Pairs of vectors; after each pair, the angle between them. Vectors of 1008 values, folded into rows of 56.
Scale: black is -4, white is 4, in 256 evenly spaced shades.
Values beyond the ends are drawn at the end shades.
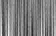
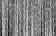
nearly opposite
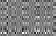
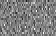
partly aligned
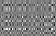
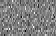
partly aligned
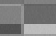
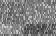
partly opposed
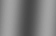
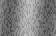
nearly opposite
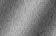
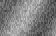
nearly parallel
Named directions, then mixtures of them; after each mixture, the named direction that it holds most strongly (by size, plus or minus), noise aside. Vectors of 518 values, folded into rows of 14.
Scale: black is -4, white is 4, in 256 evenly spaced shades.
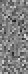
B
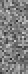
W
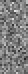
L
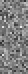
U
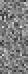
U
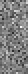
L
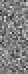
U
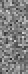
W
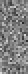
W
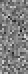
B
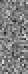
B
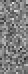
L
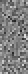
B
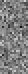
U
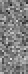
W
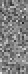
W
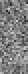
W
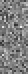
U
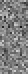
U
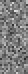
L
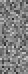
L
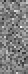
L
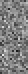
U
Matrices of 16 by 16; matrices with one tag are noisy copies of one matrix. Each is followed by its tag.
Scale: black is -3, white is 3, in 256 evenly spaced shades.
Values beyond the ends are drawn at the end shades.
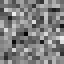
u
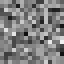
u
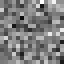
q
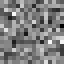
u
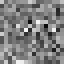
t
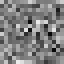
t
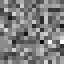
u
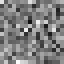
t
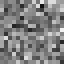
q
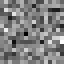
u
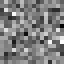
u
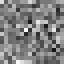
t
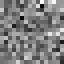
q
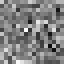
t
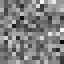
q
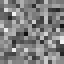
u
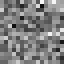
q
